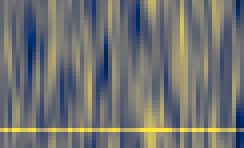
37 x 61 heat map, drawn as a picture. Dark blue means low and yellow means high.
Ninth with the highest average: bottom middle. Grain: streaks running down. Odd lines: row 33.
